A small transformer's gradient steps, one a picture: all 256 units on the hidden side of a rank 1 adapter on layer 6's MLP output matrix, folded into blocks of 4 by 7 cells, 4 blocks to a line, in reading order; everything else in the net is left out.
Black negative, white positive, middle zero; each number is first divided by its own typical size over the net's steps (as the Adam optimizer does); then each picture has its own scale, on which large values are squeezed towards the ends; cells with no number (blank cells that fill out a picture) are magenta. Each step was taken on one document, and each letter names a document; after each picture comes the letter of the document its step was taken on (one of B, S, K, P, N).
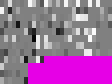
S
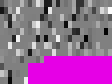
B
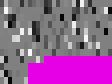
B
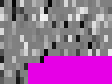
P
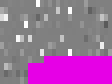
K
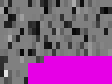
B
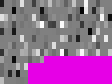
P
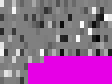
P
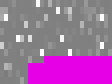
K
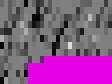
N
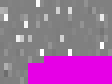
K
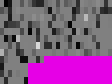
S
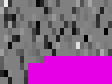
B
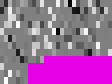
S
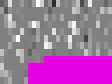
B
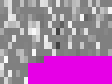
S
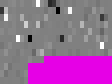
K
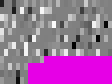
P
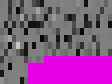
N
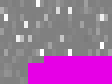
K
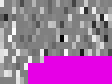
P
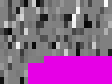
N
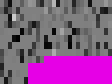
B
